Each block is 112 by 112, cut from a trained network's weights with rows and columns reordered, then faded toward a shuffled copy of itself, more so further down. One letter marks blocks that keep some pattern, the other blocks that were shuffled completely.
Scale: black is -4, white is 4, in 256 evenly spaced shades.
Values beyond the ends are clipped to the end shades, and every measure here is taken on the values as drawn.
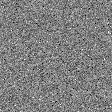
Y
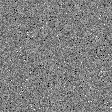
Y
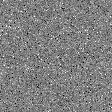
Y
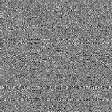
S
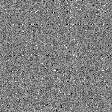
S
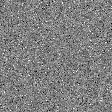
Y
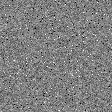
Y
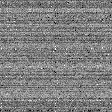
S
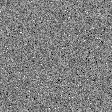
Y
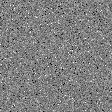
Y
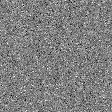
Y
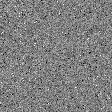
Y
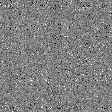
S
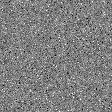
Y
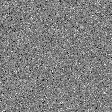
Y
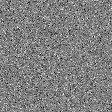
Y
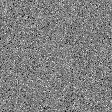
Y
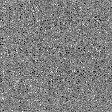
S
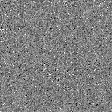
S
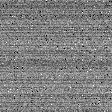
S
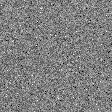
Y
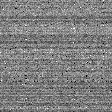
S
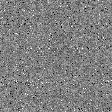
S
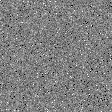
Y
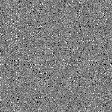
S
